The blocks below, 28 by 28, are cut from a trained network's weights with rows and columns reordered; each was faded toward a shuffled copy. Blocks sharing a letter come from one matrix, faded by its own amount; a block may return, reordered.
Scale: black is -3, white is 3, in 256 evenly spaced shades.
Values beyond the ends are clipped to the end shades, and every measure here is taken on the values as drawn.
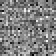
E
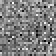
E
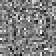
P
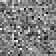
E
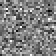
P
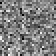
P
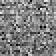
E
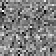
E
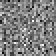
P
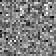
P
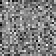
P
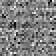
E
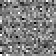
E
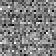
E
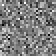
P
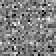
E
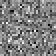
P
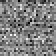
E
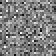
P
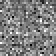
E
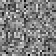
P
